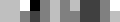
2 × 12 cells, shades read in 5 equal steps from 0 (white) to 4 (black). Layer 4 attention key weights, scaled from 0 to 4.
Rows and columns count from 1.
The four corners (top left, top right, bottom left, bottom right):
1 0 1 1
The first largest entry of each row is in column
4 4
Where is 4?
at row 1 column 4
